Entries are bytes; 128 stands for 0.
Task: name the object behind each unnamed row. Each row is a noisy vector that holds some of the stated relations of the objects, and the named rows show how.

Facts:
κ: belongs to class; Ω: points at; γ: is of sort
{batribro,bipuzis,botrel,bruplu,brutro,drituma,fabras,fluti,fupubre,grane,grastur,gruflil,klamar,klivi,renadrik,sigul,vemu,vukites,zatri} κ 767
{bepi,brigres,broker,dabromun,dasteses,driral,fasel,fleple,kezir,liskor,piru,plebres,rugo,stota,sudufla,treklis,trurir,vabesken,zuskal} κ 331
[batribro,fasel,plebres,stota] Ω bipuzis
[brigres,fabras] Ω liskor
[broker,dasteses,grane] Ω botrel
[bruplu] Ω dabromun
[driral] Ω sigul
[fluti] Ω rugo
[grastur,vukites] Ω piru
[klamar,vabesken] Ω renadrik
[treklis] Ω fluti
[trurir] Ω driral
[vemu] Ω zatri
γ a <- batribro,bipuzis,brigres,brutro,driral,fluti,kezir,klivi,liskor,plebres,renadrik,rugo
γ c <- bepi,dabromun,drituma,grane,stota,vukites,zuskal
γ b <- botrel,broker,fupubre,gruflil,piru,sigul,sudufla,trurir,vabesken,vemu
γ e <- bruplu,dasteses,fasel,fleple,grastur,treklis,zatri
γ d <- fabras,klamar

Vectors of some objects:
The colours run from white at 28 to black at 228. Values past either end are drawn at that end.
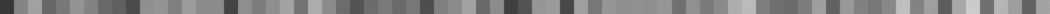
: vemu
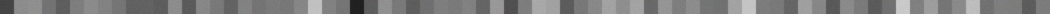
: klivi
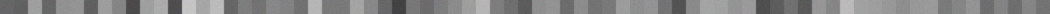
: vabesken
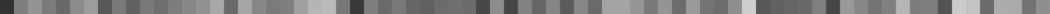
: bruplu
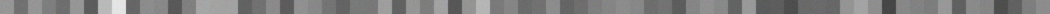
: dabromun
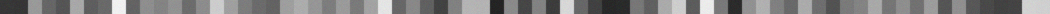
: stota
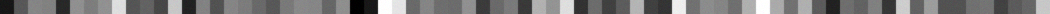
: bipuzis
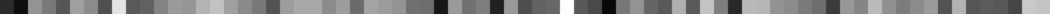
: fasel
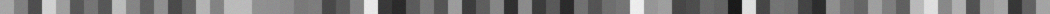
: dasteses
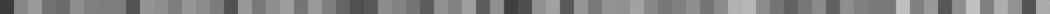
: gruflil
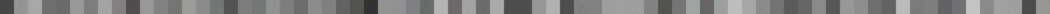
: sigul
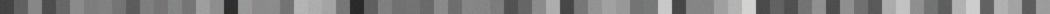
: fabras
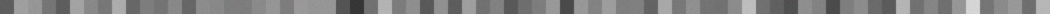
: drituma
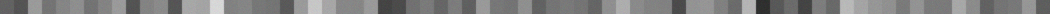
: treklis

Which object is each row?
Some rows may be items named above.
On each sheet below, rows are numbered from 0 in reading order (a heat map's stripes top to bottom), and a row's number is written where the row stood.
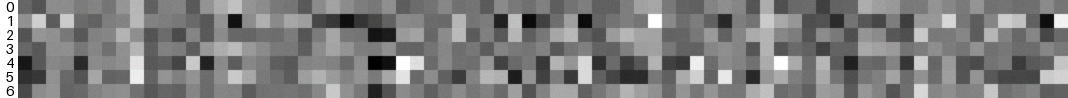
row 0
fleple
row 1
botrel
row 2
renadrik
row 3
fleple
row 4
bipuzis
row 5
stota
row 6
fluti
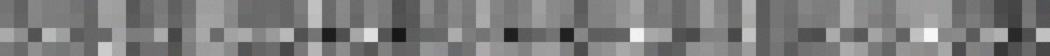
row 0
kezir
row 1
kezir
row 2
broker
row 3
rugo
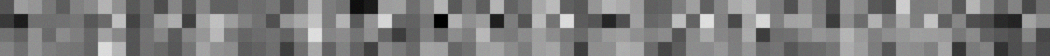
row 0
renadrik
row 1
plebres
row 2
brigres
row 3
liskor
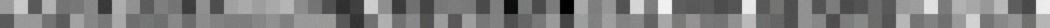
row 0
grane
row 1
drituma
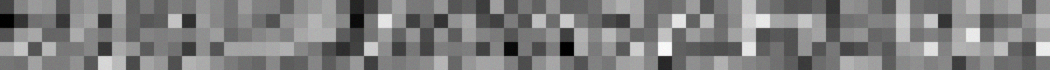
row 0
zatri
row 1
batribro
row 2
vukites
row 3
grane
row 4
piru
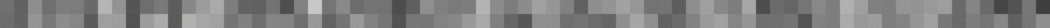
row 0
driral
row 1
sudufla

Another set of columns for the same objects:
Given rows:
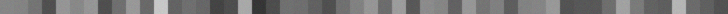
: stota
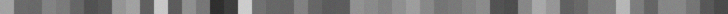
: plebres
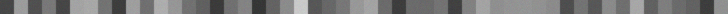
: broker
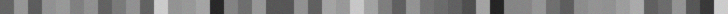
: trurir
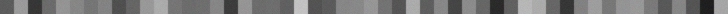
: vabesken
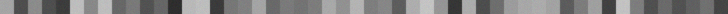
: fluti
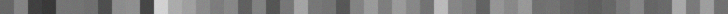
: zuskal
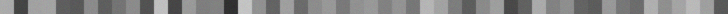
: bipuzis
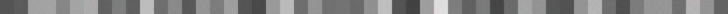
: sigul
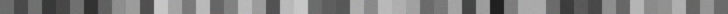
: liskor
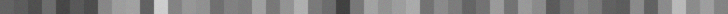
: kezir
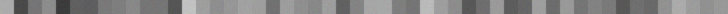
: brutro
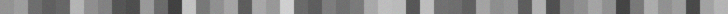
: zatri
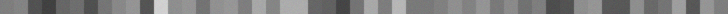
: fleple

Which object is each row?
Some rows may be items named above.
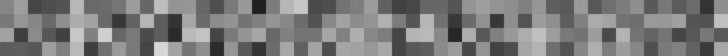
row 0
dasteses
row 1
vemu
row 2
fluti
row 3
driral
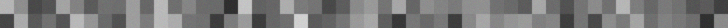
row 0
fasel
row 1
broker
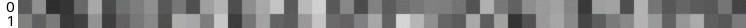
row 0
treklis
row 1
brigres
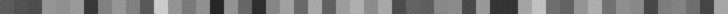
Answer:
driral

